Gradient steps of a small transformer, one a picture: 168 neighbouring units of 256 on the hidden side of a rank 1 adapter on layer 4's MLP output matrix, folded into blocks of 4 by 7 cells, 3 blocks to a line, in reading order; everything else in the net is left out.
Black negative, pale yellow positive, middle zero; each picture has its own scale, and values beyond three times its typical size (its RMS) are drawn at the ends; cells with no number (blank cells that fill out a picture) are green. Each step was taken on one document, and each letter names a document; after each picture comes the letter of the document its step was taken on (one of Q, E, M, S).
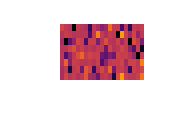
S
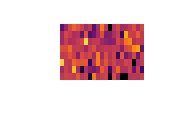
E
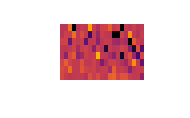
S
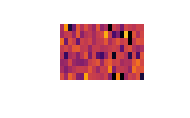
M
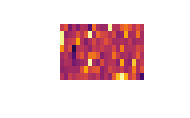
E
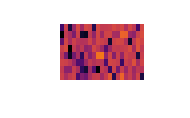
M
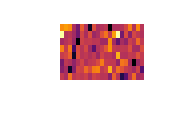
E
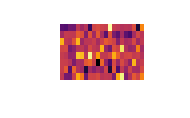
E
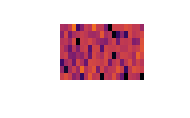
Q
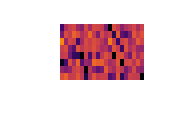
M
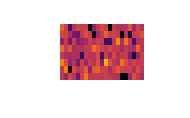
E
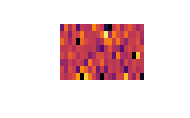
Q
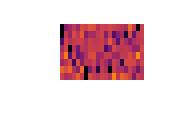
M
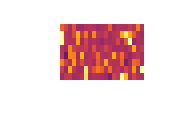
M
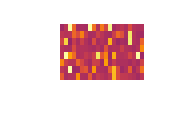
S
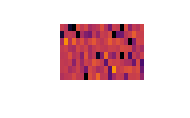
S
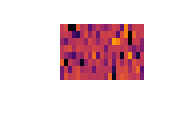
S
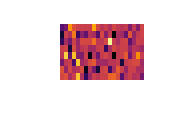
M
